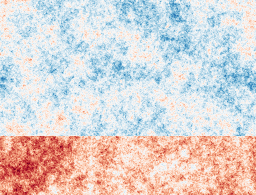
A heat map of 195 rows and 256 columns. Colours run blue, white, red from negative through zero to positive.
On average the colour sits 50% of the way up the scale. The bottom left is the ninth with the highest average. There are no lone odd cells. No regular stripes run through it. A horizontal seam about 70% of the way down splits the table, and the bottom part is higher.
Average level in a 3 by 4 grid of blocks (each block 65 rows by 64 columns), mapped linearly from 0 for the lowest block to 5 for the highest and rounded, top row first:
1001 | 1110 | 5334
